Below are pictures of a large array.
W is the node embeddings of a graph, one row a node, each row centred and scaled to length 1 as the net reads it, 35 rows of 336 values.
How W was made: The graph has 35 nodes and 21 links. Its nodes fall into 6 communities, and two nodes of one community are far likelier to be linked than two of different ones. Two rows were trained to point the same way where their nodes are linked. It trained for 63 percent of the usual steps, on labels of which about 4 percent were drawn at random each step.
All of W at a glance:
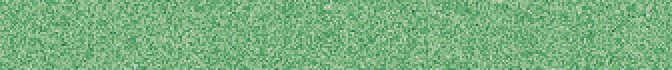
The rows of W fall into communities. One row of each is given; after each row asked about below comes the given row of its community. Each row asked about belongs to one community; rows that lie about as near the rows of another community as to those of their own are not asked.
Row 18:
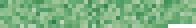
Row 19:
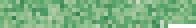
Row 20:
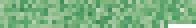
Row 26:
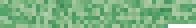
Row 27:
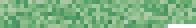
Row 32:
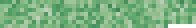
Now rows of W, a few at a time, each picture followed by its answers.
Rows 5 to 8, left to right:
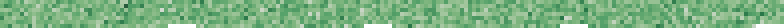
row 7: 19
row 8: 27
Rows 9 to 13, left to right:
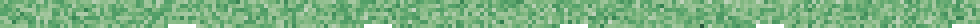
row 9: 26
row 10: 18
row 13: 20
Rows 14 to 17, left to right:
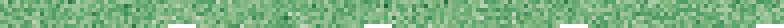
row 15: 32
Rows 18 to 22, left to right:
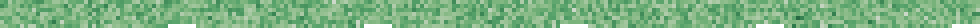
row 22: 32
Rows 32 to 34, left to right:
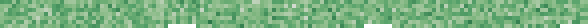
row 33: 19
